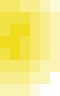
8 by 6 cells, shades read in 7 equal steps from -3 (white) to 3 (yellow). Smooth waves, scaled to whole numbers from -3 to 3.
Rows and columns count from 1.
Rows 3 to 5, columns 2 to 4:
3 3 1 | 3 2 1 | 3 2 1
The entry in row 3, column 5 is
0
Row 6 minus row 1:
0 0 1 0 0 1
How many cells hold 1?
9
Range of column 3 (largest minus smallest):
4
